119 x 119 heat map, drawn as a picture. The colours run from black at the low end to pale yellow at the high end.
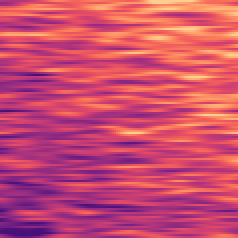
Grain: streaks across. Ninth with the lowest average: bottom left. Slope: up to the top right. Ninth with the highest average: top right. Histogram: bell-shaped.
